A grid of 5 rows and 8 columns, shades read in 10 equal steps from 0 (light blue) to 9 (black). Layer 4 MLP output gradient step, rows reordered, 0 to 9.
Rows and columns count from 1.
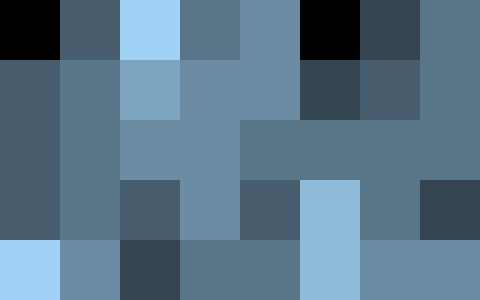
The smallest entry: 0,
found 2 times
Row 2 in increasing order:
2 3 3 4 4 5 5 6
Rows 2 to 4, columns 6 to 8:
6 5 4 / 4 4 4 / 1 4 6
